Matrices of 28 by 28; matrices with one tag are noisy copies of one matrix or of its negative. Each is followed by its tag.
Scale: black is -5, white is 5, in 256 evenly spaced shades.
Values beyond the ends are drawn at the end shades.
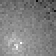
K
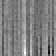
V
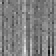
V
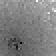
K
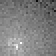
K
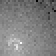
K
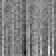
V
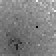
K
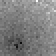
K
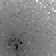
K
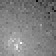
K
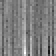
V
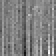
V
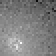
K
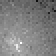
K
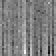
V
